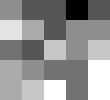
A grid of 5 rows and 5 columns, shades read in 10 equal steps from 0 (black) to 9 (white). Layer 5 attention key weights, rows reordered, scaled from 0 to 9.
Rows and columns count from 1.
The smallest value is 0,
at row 1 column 4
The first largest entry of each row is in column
1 1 3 5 3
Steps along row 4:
down down same up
